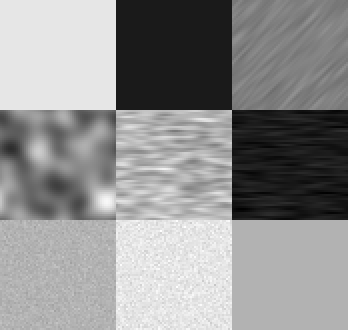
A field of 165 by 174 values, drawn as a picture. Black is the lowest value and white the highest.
It is made of 3 by 3 panels. Panel 1,1: very high, flat. Panel 1,2: very low, flat. Panel 1,3: middling, slanting up to the right, faint in contrast. Panel 2,1: middling, smooth, strong in contrast. Panel 2,2: high, streaked across. Panel 2,3: very low, streaked across, faint in contrast. Panel 3,1: high, fine-grained, faint in contrast. Panel 3,2: very high, fine-grained, faint in contrast. Panel 3,3: high, flat.
